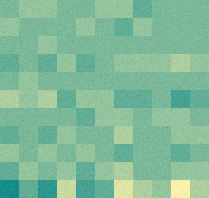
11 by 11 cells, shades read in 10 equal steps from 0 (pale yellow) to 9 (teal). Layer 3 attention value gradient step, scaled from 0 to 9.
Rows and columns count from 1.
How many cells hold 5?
56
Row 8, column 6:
5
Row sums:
52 53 54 51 54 54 52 52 54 50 49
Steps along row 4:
down up down up down down same same down up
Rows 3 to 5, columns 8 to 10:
5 5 5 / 4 4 3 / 5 5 5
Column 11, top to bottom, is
5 5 5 4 5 6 5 4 5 4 3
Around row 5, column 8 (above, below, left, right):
4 6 5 5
